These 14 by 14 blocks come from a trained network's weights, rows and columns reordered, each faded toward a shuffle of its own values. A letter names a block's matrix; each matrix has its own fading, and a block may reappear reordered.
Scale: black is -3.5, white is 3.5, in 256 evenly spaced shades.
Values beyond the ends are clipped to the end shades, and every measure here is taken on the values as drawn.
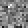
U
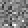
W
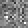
W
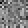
W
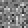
W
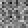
W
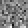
W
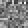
U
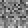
U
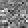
U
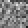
U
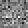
U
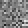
U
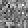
U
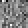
W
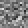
U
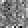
W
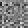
U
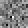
W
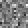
W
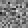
U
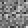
U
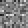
U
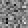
W
